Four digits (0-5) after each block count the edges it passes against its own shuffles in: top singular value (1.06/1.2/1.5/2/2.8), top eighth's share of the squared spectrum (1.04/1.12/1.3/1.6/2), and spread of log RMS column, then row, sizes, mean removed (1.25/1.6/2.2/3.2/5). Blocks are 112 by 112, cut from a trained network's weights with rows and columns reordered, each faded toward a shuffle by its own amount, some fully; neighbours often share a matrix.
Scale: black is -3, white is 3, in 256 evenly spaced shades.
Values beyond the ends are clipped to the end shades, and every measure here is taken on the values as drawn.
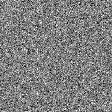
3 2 1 0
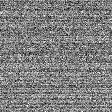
4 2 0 0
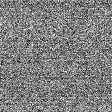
2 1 0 0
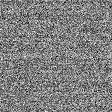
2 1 0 0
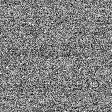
1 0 0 0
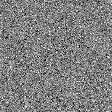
2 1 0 0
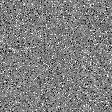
1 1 0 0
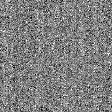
2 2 1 2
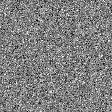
1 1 0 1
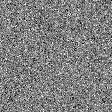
0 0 0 0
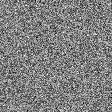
0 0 0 0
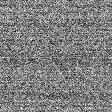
3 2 0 0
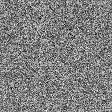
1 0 0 0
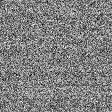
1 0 0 0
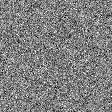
0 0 0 0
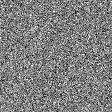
0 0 0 0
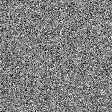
1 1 0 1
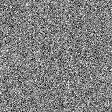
1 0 0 0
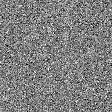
1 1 0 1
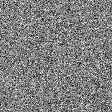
1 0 0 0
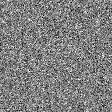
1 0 0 0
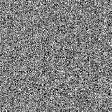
2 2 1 2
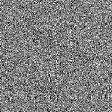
4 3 3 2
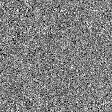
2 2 0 2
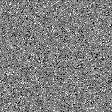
3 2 0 1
